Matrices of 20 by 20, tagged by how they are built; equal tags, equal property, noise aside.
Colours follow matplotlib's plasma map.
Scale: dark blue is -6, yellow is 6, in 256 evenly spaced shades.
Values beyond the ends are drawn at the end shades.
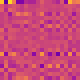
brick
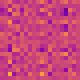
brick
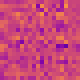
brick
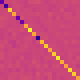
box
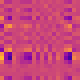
brick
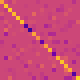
box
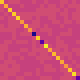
box
